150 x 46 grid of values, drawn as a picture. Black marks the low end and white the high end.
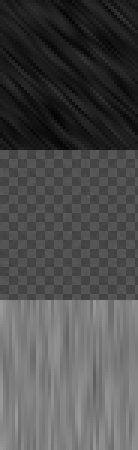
It is made of 3 by 1 panels. Panel 1,1: very low, slanting down to the right, faint in contrast. Panel 2,1: low, checkered, faint in contrast. Panel 3,1: middling, streaked downward, faint in contrast.
